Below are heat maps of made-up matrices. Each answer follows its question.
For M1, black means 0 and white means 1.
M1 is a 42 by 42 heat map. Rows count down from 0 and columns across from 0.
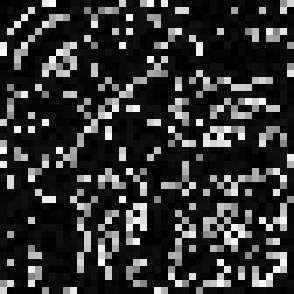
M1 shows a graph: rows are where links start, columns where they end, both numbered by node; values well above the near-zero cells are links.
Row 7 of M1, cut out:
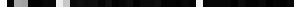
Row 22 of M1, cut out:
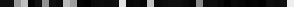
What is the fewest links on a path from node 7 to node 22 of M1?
2
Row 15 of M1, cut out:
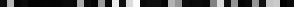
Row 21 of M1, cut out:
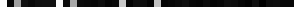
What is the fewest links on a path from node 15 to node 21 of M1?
3
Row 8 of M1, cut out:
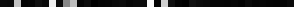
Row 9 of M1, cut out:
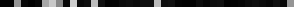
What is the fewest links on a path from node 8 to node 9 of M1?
1
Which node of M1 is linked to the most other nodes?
node 25
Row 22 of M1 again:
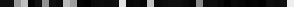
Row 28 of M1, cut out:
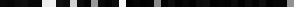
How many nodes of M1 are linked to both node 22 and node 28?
4
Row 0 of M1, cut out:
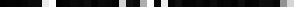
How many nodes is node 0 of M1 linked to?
8
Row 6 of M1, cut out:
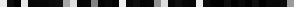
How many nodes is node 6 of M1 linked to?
10
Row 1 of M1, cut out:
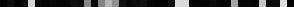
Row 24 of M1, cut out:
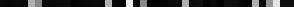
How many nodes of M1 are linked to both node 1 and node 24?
3
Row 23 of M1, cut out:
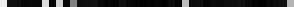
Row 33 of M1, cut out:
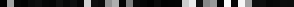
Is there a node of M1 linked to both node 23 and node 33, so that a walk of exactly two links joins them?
yes
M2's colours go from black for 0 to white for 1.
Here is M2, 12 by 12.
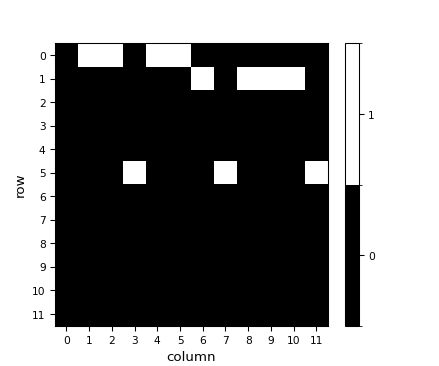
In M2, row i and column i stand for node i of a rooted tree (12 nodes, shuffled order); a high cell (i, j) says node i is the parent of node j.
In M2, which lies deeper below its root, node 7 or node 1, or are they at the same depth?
node 7
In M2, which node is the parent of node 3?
5
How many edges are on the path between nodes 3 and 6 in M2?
4
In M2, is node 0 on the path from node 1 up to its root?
yes
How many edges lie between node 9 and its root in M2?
2
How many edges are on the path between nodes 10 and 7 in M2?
4
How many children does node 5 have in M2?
3
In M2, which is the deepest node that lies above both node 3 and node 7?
5
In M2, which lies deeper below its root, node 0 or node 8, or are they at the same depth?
node 8
